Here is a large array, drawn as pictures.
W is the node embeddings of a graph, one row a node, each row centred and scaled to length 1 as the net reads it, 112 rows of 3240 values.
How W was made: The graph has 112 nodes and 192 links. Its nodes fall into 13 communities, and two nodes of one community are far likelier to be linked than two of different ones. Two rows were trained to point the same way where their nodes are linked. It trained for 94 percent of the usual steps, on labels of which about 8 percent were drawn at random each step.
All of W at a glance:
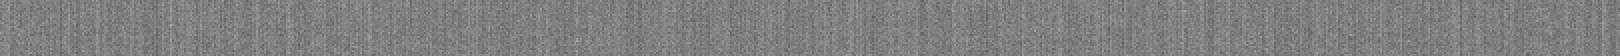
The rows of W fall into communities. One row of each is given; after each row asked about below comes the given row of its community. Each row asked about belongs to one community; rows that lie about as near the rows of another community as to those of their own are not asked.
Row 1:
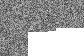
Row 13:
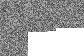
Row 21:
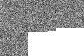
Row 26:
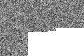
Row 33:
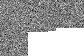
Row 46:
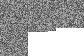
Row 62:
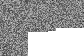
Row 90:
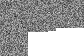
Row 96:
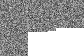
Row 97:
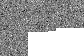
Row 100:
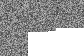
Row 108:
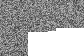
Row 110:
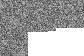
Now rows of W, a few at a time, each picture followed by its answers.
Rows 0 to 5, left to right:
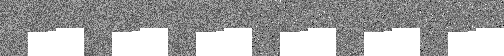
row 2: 90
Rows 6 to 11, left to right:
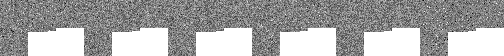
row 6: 26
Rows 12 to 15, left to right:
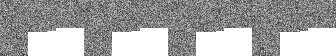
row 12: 108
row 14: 90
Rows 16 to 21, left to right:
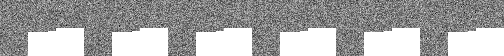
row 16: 1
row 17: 62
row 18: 62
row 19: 1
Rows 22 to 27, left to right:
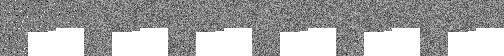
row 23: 90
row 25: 13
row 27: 1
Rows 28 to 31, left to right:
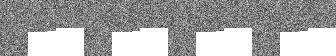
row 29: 110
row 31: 100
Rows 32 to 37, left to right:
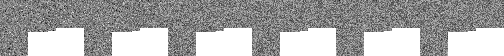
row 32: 33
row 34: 62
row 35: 90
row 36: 96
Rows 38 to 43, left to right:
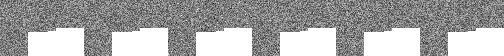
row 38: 96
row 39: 110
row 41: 96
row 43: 100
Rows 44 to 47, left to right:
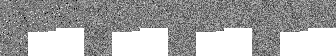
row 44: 90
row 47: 108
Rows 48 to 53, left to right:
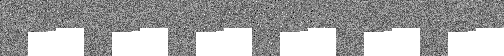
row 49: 21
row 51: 46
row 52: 1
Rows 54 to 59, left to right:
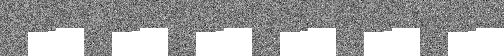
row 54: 100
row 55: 13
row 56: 26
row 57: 62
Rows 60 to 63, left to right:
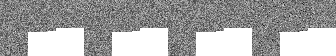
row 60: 110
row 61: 97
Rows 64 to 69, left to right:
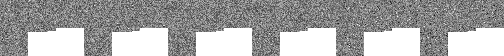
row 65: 100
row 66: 90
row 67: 13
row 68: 108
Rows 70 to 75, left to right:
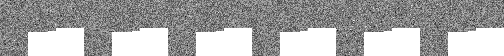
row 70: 108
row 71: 110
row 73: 62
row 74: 108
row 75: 21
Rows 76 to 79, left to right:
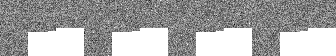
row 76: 21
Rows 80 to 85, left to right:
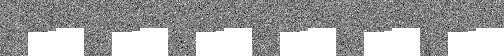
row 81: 21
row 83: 96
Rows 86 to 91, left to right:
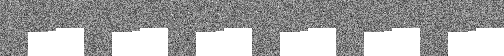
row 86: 110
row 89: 90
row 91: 21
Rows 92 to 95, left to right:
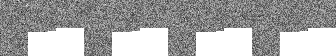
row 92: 108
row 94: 1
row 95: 110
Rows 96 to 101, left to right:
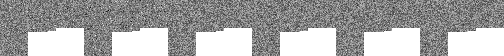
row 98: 62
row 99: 21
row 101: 100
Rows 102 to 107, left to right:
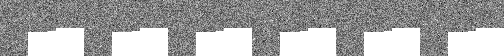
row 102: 26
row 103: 13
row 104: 62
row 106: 110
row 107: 100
